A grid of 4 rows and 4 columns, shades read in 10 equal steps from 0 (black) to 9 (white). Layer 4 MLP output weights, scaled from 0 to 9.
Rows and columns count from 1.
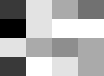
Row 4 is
2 9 8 6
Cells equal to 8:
4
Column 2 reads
8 8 6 9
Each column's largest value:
8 9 9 9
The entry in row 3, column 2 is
6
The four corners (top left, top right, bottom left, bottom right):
2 4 2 6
